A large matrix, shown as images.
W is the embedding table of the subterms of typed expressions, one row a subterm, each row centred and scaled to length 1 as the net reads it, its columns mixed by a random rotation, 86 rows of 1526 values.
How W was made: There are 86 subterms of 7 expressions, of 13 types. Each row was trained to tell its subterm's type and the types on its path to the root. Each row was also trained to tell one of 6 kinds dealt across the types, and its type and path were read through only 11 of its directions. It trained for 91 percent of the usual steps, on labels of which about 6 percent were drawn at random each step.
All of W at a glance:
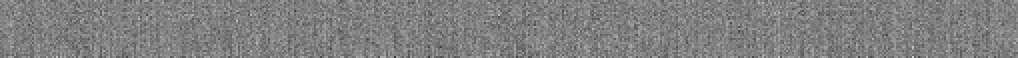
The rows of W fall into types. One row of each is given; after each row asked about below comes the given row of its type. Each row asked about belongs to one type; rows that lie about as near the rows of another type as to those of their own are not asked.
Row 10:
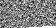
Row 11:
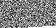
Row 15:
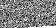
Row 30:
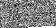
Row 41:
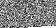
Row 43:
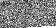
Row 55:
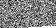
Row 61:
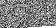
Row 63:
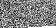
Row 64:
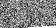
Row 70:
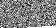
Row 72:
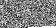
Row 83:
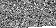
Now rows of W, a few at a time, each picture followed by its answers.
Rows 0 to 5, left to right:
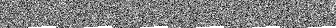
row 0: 43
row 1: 41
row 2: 64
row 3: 43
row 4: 11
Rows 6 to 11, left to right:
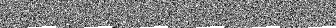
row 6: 72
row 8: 15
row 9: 55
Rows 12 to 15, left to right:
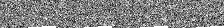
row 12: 30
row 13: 41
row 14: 10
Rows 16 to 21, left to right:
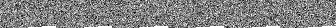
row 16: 41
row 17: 83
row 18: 72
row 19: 61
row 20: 10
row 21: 55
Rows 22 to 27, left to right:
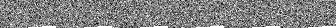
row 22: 83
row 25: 15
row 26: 41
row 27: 64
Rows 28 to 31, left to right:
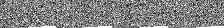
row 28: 15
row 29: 83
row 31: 83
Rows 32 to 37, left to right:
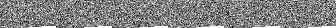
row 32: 61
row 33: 72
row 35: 55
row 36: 61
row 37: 61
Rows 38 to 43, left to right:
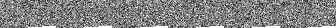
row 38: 30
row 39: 72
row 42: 55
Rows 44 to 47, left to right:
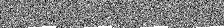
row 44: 11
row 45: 10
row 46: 43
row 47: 43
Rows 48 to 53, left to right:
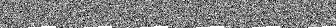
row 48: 43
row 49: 72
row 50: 15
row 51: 11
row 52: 30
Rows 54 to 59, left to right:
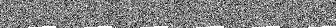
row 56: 64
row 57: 43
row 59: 15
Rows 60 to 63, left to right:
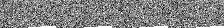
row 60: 15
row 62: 63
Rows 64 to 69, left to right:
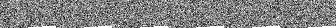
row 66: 70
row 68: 64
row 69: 72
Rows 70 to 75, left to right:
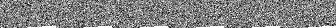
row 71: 70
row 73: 64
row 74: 70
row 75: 15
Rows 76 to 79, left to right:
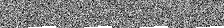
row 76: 83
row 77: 55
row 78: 72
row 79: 30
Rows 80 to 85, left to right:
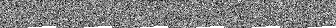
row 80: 70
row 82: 11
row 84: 70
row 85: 70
